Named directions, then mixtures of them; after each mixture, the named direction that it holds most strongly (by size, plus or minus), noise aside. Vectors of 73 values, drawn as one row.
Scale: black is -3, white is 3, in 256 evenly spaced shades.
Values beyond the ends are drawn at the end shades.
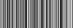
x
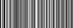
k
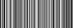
k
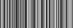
x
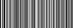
k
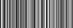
k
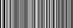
k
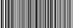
k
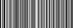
k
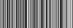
x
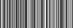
x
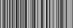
x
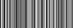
k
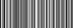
k
